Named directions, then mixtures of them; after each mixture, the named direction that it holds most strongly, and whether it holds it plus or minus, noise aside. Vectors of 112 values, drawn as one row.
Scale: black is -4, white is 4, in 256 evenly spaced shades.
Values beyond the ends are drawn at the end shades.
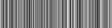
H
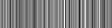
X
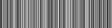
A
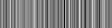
X, minus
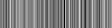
X, minus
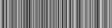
H, plus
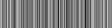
A, minus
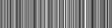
X, plus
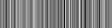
X, minus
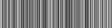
A, minus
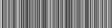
A, minus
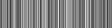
A, plus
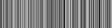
A, plus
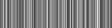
H, minus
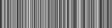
H, minus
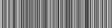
A, minus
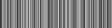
A, plus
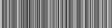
A, minus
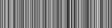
H, minus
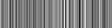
X, plus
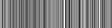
X, plus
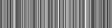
A, plus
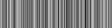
A, minus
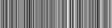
H, plus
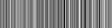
X, minus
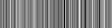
X, minus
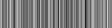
A, minus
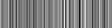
X, plus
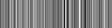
X, minus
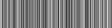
A, minus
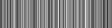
A, plus
